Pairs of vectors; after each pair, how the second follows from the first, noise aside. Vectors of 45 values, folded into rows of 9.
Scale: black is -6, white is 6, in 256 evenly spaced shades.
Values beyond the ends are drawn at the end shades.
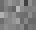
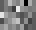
scaled up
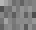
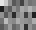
scaled up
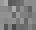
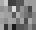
scaled up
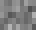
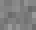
shrunk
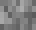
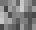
scaled up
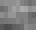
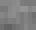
shrunk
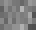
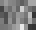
scaled up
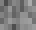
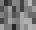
scaled up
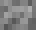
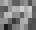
scaled up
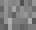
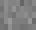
shrunk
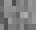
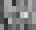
scaled up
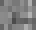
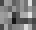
scaled up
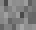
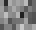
scaled up
